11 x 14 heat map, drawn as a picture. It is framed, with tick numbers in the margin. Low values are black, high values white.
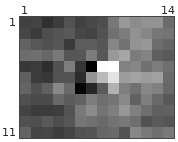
Roughest part: centre. Odd patch: rougher, in the centre. Average level on the scale: 40%.
